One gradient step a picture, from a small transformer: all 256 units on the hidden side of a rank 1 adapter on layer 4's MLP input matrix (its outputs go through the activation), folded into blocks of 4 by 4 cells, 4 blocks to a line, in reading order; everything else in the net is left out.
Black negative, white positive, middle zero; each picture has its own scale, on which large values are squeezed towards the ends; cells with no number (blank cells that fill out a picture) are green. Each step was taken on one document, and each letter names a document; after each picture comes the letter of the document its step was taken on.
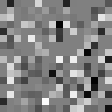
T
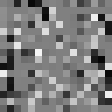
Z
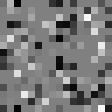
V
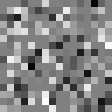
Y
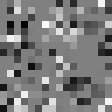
V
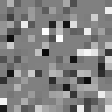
T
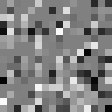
T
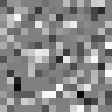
Y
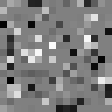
Z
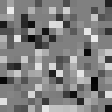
T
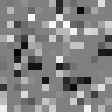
V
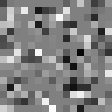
Y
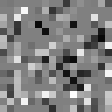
Y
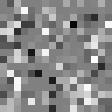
Y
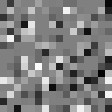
T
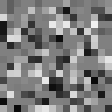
T
